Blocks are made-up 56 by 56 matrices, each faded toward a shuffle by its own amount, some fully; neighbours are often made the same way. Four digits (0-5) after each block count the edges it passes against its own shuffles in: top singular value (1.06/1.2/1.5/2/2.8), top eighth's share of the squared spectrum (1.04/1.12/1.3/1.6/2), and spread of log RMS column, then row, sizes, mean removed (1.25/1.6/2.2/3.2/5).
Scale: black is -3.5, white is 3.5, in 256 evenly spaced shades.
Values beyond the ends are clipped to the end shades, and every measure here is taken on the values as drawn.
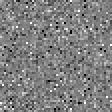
3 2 1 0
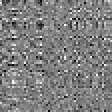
4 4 3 3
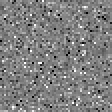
1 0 0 0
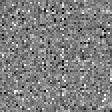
3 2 1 1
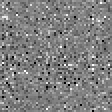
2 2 2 2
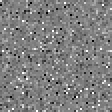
0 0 0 0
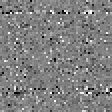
2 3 1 2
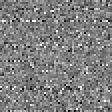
1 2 0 2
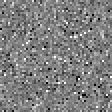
0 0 0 0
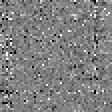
2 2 2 2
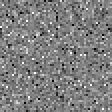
2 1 0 0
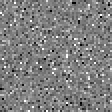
0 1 0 0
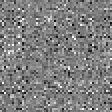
4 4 2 3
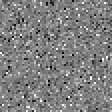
0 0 0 0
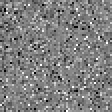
1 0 0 0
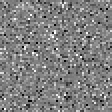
1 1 0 0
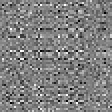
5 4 3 3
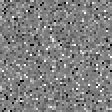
1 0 0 0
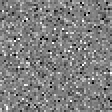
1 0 0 0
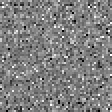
3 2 1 0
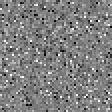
1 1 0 0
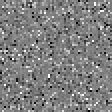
0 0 0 0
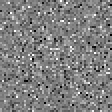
2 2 0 0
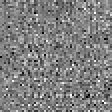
4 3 2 2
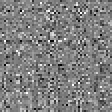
4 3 2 2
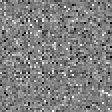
3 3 1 1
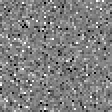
0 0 0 0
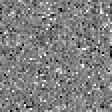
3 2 0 0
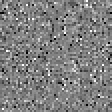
3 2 1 1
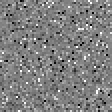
2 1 0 0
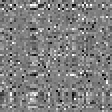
4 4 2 2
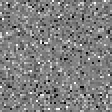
2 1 0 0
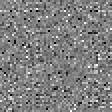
3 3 1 1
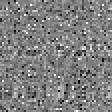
4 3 1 2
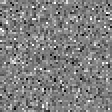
2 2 0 0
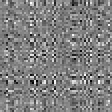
5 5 3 3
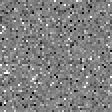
2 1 1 0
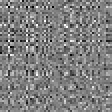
5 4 3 3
